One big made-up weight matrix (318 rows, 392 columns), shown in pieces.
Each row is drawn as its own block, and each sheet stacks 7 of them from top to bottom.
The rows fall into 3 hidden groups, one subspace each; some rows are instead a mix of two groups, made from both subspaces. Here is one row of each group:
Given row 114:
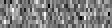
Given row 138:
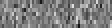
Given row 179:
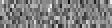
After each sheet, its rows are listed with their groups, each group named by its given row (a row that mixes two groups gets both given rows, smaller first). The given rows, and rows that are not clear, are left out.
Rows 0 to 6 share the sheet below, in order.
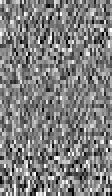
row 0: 114
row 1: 179
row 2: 138
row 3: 114
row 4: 114
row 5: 138 and 179
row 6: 138
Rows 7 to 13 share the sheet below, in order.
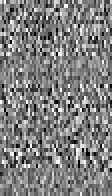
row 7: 114
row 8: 179
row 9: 138 and 179
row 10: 179
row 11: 138
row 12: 138
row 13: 179
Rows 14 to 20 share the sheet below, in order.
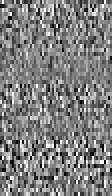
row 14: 179
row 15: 114
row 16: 179
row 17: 114
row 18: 179
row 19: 114
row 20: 114 and 179
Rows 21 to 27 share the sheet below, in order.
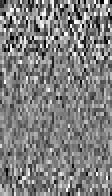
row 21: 114 and 179
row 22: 114
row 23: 179
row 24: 114
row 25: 179
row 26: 138 and 179
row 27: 138
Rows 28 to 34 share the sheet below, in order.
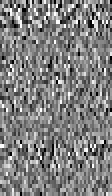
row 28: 138
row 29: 138
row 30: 179
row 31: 138
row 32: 179
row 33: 179
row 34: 138
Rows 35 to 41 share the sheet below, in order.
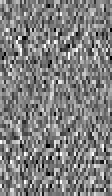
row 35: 114
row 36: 138
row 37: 179
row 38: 179
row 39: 138
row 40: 114
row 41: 114
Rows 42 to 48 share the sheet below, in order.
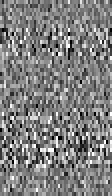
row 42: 179
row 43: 138 and 179
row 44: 179
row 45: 114
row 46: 179
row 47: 138 and 179
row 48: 114
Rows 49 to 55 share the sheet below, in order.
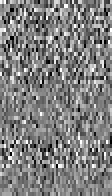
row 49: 114
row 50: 114 and 179
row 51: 114
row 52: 138
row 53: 138
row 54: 179
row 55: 179
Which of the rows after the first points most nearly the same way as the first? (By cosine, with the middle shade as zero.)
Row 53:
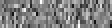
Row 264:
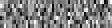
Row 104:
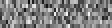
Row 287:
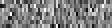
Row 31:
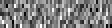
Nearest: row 31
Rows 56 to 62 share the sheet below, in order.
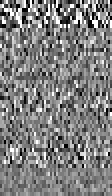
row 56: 138
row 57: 114
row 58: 114 and 138
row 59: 138
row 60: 179
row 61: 114
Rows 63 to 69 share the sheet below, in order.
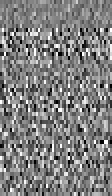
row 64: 179
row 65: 179
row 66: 179
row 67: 114 and 138
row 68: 179
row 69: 114
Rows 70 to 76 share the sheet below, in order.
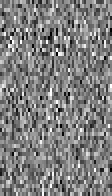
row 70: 138 and 179
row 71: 179
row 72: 179
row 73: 179
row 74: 114
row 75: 138
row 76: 114 and 179
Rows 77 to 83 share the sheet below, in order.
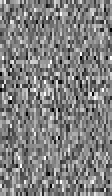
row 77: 114
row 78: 179
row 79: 179
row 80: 179
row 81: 138 and 179
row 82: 138
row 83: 114
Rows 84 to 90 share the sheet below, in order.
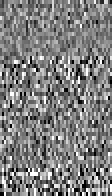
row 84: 179
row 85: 138
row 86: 138
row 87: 114
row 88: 179
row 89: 114 and 179
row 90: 179
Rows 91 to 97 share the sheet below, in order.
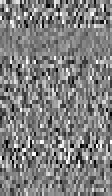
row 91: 114
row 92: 138
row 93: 138
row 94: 138
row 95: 179
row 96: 138
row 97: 114
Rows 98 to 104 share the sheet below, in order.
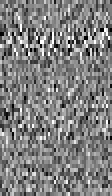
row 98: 138
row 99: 179
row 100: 179
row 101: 114 and 138
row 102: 138
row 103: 138
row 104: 138
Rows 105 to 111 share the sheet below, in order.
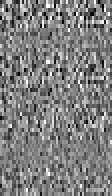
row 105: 114
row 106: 179
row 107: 114
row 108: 179
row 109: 179
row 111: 114 and 179
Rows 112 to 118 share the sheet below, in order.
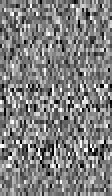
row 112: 138
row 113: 114
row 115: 179
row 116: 114
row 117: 179
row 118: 114
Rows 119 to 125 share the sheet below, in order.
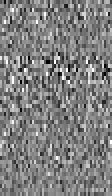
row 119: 114
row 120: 179
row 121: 114 and 138
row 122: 138
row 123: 114
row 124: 179
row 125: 114
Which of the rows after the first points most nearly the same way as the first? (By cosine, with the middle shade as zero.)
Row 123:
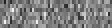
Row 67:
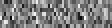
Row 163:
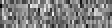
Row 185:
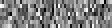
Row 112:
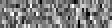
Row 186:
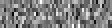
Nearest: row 67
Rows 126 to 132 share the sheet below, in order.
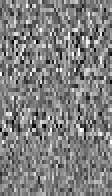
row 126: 138
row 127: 138
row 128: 114 and 138
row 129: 138
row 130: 114 and 138
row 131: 179
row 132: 138 and 179
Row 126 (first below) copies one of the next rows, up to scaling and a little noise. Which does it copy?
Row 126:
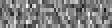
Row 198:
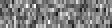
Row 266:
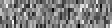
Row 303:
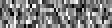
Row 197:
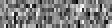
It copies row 303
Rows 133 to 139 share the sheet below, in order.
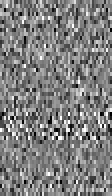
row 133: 138
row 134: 114 and 138
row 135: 138
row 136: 138
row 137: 179
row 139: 114
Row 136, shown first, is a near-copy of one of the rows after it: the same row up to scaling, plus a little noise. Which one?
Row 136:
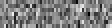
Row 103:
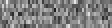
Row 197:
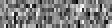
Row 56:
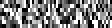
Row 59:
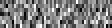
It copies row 197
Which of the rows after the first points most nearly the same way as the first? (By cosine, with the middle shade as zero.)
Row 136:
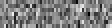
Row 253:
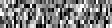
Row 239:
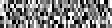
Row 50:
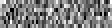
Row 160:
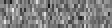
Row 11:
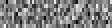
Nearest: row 253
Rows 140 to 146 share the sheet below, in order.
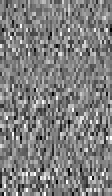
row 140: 138
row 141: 179
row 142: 114
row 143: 138
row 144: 138
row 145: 179
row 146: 138 and 179
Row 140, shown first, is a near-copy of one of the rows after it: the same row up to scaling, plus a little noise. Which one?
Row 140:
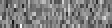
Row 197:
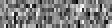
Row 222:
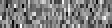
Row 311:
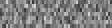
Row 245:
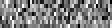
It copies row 222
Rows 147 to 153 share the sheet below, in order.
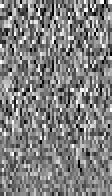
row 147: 179
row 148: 138 and 179
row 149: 179
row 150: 138
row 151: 114
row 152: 138
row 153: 179
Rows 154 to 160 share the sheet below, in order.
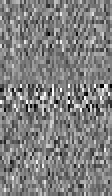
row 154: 114
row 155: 114
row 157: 179
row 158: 179
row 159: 114
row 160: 114
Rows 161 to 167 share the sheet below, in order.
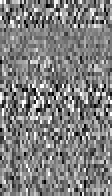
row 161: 114
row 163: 179
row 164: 138
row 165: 179
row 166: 114
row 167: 114 and 179
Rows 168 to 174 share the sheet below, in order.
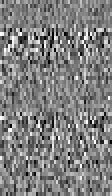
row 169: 114 and 179
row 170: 114 and 179
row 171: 114
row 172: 179
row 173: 179
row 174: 138
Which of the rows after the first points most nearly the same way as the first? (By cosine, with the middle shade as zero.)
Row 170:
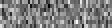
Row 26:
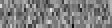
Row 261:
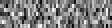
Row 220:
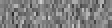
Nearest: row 26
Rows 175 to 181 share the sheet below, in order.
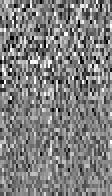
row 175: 138
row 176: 114
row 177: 179
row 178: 179
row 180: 179
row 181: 179
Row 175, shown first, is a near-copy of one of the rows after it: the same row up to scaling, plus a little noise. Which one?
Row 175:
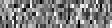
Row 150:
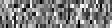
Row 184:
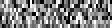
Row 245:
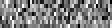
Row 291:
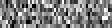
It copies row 150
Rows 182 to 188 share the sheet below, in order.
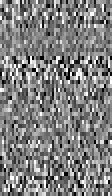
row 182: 114
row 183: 114
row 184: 138
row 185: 179
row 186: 138
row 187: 179
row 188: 114
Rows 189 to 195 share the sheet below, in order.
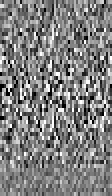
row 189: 179
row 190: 138 and 179
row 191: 179
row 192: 114 and 179
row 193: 179
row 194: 114
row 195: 114
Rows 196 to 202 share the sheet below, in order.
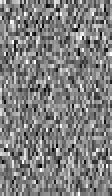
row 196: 114
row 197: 138
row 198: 138
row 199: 179
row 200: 114
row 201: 138
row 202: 138
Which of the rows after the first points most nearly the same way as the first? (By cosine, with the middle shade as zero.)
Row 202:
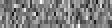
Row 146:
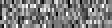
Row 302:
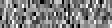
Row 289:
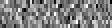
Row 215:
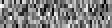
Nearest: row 215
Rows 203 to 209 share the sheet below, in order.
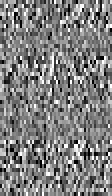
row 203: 138
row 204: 179
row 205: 179
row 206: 179
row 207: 114
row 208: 114 and 138
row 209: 114
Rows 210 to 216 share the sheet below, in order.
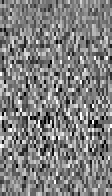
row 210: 179
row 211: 114 and 138
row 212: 179
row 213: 138 and 179
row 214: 179
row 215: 138 and 179
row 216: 138
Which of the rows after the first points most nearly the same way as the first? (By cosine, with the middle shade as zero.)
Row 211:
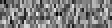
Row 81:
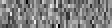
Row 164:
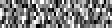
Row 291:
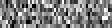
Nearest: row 291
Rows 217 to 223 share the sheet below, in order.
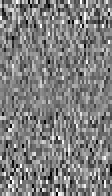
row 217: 114 and 179
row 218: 114
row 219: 114
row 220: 138
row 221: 179
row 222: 138
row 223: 179
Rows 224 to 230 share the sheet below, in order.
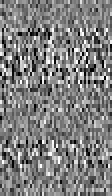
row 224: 138 and 179
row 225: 179
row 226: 114
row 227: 179
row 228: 179
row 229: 138 and 179
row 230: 114
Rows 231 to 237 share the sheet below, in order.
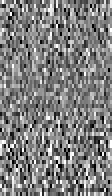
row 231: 179
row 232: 179
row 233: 114
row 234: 114
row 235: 114
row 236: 179
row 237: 114
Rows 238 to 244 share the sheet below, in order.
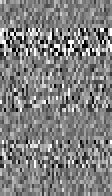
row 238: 114
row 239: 179
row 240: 114
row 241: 138
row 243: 179
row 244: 114 and 179
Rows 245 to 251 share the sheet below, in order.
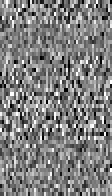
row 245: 138
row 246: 114 and 179
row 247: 138
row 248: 114
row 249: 114
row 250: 138
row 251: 179
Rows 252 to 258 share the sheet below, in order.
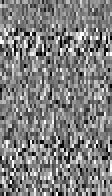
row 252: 179
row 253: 138
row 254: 114
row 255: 179
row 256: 179
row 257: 138
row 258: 179
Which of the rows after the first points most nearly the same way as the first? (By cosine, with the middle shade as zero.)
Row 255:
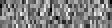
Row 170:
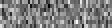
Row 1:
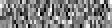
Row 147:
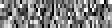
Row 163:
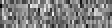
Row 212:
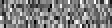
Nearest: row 163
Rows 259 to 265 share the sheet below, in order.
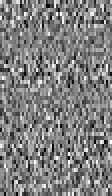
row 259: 114
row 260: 114 and 179
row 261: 138
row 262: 179
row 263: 114
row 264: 179
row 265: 138
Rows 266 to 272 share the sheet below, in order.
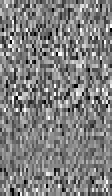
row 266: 138
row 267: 179
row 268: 138
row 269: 138
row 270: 114
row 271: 114
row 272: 114 and 138
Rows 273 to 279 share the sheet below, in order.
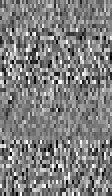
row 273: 114 and 179
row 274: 138
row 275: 179
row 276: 179
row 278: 179
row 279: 138
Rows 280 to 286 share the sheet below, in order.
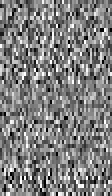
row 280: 138 and 179
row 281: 179
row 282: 138
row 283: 114
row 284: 114
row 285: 138
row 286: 114 and 179
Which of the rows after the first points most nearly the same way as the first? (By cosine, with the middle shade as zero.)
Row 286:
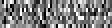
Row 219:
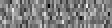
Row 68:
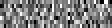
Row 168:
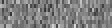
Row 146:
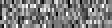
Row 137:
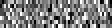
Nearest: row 168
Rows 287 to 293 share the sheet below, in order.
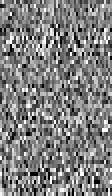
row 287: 179
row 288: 114 and 179
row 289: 138
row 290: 138
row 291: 138
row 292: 114
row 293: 138 and 179
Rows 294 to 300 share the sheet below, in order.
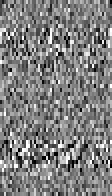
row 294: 179
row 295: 179
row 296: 179
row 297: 179
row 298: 114
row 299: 138
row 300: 179
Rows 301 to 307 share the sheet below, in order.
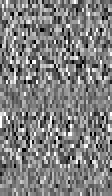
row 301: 138
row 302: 138
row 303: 138
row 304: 114 and 138
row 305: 138 and 179
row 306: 138
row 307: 179
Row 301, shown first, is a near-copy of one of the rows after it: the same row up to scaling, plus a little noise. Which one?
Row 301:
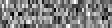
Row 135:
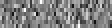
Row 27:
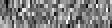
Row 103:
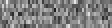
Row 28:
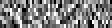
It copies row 103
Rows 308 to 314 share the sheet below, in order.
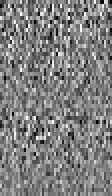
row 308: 179
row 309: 179
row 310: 114 and 179
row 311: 138
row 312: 138
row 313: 138
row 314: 114
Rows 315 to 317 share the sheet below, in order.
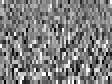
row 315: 179
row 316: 138
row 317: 138
